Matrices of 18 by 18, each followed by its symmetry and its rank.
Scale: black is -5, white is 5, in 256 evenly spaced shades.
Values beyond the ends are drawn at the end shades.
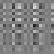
neither, rank one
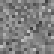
antisymmetric, full rank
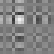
symmetric, rank one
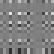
neither, rank one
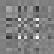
symmetric, rank two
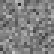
neither, full rank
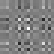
symmetric, rank two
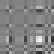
symmetric, rank one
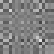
symmetric, rank two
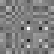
symmetric, rank two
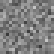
antisymmetric, full rank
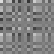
symmetric, rank one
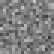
neither, full rank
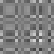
symmetric, rank one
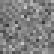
antisymmetric, full rank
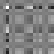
symmetric, rank one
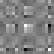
symmetric, rank two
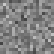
neither, full rank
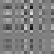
neither, rank one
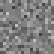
antisymmetric, full rank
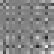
symmetric, rank two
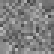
antisymmetric, full rank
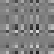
neither, rank one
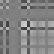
symmetric, rank one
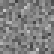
neither, full rank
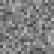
antisymmetric, full rank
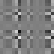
neither, rank one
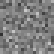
neither, full rank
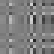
neither, rank one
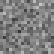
neither, full rank
